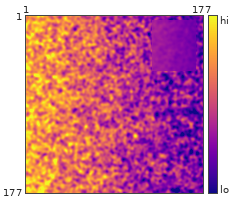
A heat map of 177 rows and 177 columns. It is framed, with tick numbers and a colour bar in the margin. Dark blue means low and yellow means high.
An odd patch, calmer than its surroundings, sits in the top right. The texture is blotchy. No regular stripes run through it. The field climbs toward the left. On average the colour sits 50% of the way up the scale. The top right is the calmest part.
